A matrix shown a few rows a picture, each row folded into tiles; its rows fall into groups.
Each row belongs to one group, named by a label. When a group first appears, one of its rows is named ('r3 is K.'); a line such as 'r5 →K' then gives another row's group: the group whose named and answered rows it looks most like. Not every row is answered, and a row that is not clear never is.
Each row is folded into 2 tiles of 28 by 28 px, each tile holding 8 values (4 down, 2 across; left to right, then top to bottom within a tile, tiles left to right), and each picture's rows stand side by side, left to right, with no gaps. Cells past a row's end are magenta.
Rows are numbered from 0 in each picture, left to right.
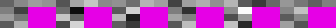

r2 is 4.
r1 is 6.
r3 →6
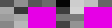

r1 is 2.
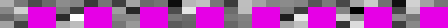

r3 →2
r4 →2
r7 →2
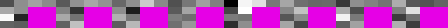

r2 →6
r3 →2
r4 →2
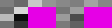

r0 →4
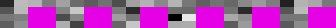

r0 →2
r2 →6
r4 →6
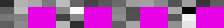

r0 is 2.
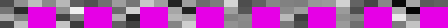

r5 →4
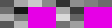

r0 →6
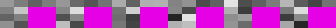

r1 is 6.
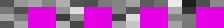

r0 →6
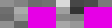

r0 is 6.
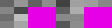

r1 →2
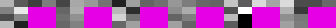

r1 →2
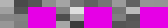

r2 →4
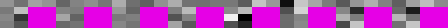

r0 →4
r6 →6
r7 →6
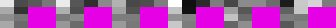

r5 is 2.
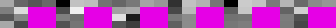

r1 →2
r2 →4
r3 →2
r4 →2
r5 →4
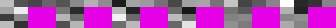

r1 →6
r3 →6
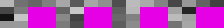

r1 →4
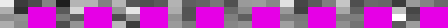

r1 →2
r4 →2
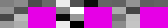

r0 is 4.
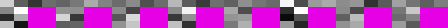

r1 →4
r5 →4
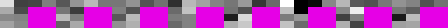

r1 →6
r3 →2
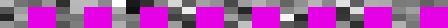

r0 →4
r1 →2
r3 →4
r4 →6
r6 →4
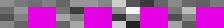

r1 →6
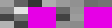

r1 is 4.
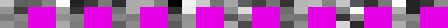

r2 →2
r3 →2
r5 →2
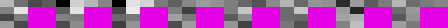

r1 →2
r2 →2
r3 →6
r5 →4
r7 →4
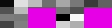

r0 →2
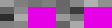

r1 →6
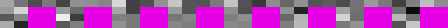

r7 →6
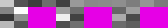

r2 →4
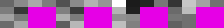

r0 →6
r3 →2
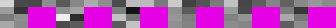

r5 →6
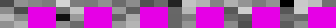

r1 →4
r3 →2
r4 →4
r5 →2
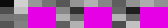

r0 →2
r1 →6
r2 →6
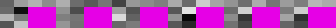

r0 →6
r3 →4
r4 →4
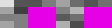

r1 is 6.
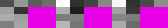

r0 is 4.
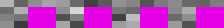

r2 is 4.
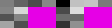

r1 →2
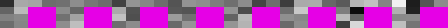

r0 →2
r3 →6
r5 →2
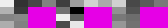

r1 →6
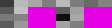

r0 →2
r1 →4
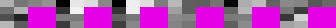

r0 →4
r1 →2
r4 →2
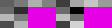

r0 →6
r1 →6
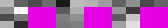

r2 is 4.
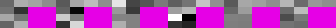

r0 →6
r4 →2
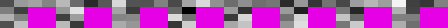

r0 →6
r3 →6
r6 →6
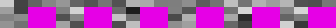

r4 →4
